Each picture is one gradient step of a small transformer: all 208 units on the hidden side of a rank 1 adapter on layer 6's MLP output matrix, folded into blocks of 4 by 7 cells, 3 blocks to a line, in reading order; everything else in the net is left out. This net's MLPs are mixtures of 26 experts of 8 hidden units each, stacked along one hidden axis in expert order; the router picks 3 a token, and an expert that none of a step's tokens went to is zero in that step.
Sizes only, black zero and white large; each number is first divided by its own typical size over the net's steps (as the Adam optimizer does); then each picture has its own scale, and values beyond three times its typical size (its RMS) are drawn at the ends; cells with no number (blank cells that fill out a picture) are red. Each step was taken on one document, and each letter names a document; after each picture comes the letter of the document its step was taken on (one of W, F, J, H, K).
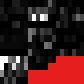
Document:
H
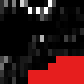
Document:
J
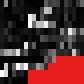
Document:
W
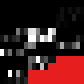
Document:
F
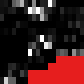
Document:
J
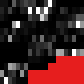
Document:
J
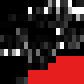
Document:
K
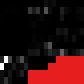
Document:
J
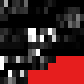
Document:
H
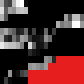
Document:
W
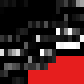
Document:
W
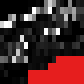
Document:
K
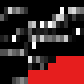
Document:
F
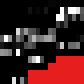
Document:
F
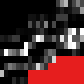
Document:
W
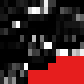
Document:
J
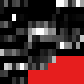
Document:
W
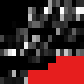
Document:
K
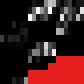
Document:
K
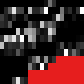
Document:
F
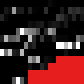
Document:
F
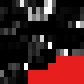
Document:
J
